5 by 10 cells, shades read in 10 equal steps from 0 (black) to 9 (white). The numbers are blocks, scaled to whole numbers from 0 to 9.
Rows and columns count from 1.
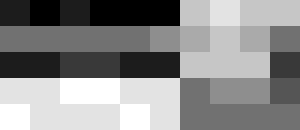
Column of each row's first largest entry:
8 8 7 3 1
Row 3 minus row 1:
0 1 1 2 1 1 0 -1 0 -5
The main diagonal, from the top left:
1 4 2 9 9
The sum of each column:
23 21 24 23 22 22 28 31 29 20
